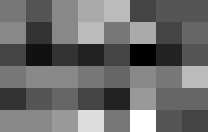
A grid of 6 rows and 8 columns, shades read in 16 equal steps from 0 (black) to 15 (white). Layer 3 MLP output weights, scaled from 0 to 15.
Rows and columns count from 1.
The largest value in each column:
8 8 9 13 11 15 7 11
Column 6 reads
4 10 0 8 9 15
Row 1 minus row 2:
-1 2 0 -1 4 -6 1 -1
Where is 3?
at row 2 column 2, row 3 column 3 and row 5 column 1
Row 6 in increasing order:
4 5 7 8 8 9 13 15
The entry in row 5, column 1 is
3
